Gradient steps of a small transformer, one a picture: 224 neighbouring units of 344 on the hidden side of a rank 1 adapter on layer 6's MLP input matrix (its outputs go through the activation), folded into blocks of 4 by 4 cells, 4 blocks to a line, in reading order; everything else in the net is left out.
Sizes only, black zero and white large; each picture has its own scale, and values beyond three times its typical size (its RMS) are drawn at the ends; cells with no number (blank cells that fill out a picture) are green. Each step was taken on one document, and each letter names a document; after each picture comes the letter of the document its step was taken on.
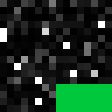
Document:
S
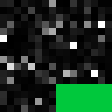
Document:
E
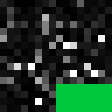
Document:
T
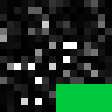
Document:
T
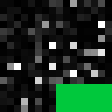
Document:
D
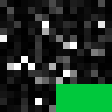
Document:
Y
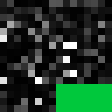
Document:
T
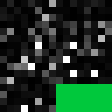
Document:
E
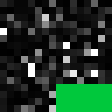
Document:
Y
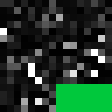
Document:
S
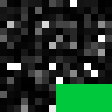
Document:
D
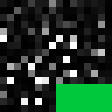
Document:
D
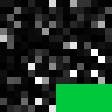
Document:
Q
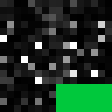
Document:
E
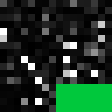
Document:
S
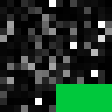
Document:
E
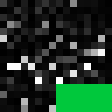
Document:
D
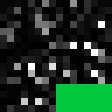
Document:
Q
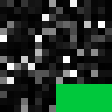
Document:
E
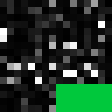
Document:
Y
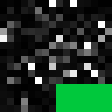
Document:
D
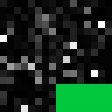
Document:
E
